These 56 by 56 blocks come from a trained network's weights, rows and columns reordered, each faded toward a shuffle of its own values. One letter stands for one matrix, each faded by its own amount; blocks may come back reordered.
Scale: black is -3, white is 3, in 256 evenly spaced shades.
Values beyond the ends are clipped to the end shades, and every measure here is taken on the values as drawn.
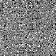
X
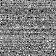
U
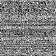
U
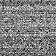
U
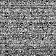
U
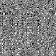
X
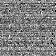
U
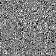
X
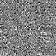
X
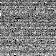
U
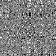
X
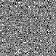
X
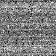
U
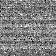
U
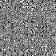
X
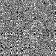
X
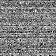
U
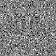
X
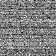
U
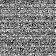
U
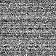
U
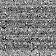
U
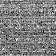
U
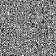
X
